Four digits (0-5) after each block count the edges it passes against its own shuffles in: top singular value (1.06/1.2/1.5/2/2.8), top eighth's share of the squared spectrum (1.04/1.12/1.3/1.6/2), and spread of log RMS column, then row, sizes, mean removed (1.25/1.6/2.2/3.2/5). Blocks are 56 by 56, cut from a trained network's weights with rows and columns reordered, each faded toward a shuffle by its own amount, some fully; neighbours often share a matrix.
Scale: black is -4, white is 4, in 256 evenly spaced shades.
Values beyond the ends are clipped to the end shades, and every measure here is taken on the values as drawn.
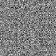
3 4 2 2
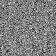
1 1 0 0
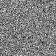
1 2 0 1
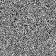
1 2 0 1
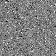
0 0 0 0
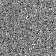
0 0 0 0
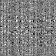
3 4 0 3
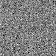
0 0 0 0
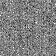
1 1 0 0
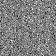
1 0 0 0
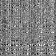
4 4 1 3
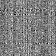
3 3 1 2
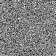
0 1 0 0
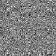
3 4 2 2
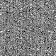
2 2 0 1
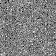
1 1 0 0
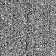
2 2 0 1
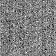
2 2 0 1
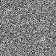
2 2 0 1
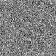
2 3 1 1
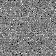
2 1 0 0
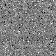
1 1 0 0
